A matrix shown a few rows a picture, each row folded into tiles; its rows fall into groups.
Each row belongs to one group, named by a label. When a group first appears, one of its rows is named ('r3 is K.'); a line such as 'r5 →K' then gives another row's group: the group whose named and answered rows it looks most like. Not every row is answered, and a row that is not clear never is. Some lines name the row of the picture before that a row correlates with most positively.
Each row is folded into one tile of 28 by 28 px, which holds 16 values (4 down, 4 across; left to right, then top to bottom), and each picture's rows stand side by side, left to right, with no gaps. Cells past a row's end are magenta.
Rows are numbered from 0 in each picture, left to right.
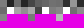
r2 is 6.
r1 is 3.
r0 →6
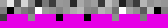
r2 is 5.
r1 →6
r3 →5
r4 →6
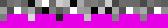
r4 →3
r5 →3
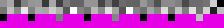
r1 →5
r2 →3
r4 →3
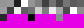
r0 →5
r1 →5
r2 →3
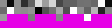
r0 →6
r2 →3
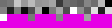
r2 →3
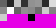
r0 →6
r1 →5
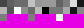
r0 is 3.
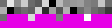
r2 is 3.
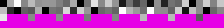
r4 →6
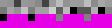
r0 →5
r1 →5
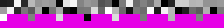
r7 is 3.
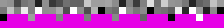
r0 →5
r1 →6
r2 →3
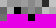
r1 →5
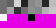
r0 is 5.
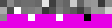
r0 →3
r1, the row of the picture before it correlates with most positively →0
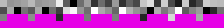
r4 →6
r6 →6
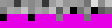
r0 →5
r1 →5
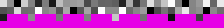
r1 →6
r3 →3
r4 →6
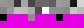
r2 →5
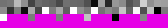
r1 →3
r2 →3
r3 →6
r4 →5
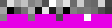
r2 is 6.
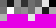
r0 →6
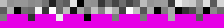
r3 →5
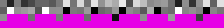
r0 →6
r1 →3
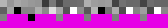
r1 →5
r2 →3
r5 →3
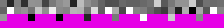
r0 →6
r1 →5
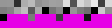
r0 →5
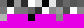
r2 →3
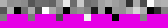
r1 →3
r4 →5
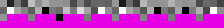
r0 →6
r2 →5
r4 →6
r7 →3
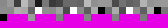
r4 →3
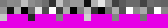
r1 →5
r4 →3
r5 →3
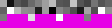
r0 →6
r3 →3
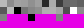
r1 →5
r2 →3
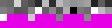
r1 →6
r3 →6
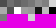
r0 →3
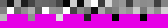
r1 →3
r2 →6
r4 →5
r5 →5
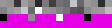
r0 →5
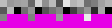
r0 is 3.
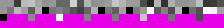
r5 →6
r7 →6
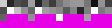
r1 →6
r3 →6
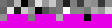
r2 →6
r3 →5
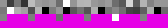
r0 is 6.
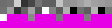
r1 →3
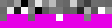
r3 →3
